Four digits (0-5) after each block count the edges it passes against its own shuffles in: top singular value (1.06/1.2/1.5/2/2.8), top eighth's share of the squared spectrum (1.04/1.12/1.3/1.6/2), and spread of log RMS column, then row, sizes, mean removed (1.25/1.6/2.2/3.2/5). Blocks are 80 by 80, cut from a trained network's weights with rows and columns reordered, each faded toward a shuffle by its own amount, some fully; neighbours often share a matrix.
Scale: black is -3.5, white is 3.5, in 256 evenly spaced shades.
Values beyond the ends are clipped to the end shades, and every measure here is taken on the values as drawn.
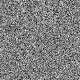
2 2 1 0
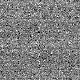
2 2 2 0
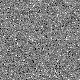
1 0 0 0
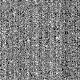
3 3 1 2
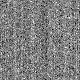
3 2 0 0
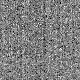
2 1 0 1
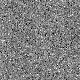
0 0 0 0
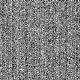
3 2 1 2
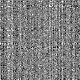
4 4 2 3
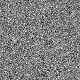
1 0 0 0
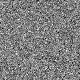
1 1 0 0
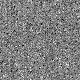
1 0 0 0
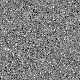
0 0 0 0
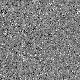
0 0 0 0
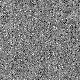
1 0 0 0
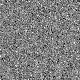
1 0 0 0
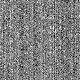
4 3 2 2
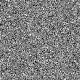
1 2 0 0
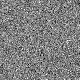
1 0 0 0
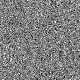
3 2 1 0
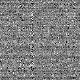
3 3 3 1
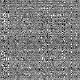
3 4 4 1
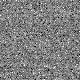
0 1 1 0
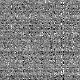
3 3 3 1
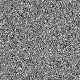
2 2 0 0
